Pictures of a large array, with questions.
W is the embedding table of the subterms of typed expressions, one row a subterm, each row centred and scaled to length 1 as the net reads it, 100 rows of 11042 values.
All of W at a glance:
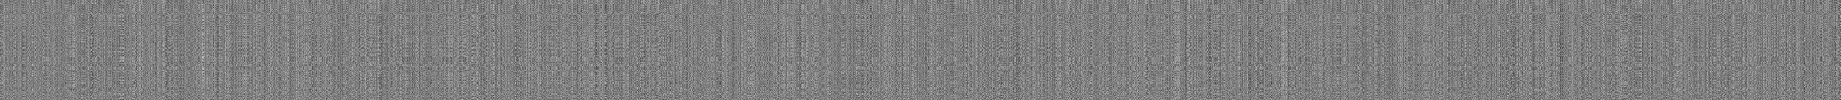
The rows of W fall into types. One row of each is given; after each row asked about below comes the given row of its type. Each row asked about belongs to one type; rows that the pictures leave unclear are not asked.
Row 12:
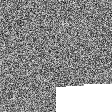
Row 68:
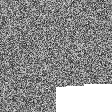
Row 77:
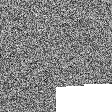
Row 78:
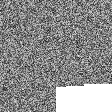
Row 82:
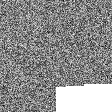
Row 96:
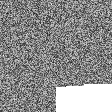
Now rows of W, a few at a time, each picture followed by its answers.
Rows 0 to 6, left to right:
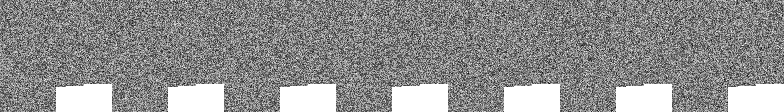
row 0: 82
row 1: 12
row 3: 82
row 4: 12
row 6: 68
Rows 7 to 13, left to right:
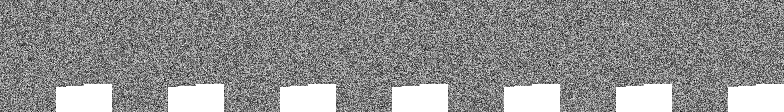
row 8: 68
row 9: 68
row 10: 82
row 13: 96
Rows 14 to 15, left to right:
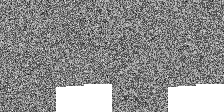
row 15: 68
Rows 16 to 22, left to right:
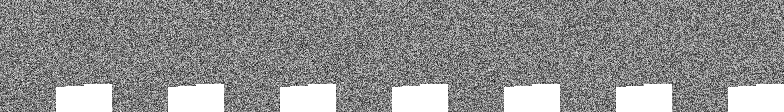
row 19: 68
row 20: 77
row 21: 78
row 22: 77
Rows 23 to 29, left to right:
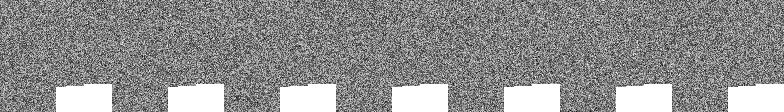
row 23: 68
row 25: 68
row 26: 96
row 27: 78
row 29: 78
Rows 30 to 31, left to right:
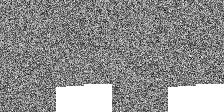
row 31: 82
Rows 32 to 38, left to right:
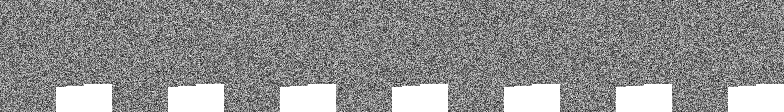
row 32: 68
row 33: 78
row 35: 12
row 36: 96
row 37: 82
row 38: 77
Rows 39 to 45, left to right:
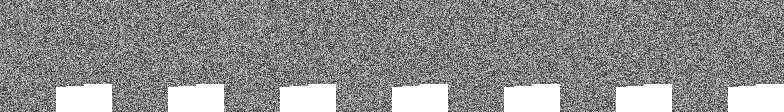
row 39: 78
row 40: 77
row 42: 96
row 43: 77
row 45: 96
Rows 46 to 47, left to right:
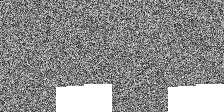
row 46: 96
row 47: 77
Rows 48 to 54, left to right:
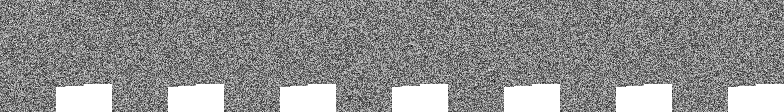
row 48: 82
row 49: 96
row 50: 96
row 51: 68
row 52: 77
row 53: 96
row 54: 68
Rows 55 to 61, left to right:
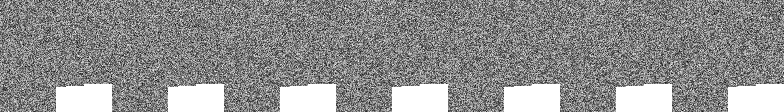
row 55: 78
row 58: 82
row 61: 68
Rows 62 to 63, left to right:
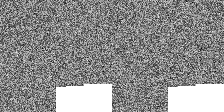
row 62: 78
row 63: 82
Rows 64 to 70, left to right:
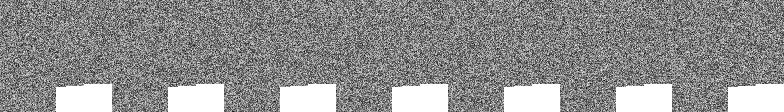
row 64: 12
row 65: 12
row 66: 96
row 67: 68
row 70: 82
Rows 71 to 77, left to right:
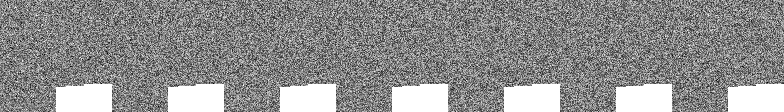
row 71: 12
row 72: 96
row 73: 96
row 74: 77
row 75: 12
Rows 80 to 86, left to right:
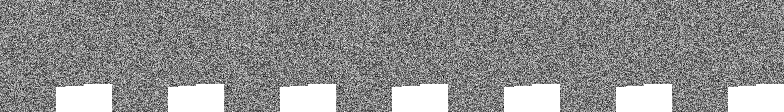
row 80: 82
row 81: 96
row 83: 82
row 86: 77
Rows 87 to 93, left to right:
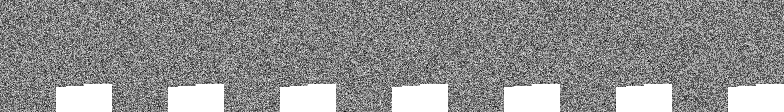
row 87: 78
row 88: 78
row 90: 12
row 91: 68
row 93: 68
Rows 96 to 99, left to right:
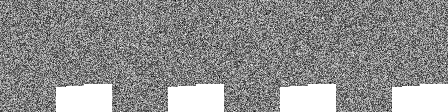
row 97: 82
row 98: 68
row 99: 78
